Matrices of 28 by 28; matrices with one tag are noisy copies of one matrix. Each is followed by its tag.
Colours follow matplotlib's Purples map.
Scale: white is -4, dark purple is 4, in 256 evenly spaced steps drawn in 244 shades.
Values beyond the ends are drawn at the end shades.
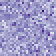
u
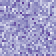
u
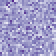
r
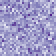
u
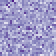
r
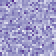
r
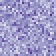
u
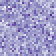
u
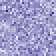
u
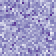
u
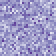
u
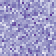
u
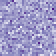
r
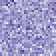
r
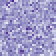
r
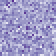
r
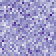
u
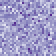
u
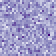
u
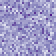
u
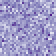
u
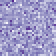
r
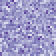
r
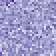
r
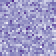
r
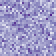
u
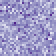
u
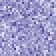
u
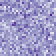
u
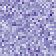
u
